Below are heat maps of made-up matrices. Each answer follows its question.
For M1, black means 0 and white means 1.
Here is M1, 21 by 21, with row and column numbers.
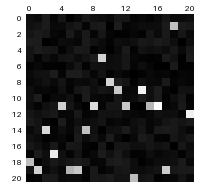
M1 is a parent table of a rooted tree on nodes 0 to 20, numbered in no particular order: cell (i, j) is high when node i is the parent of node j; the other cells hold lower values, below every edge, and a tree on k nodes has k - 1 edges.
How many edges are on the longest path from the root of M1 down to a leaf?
6
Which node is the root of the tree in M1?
19
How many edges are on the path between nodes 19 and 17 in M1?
1
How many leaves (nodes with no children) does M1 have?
10
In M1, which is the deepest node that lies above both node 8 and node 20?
11
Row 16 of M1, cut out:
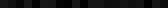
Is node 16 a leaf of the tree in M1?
yes
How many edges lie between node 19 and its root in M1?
0
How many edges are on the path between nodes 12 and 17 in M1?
5
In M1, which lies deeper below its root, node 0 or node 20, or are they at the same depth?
node 20
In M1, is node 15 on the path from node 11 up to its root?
no
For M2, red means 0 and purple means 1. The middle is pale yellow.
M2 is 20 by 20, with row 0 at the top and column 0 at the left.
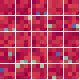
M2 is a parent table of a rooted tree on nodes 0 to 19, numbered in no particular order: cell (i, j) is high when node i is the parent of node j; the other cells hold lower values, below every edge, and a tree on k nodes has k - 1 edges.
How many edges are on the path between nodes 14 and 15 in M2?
4
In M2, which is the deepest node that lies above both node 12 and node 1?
6
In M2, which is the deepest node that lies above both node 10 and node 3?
16
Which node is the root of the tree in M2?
15
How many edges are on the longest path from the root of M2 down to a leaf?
9
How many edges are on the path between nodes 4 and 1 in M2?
2
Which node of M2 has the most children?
15
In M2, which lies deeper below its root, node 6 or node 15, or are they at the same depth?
node 6
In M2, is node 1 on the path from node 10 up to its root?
no
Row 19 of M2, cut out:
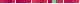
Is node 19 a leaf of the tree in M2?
no
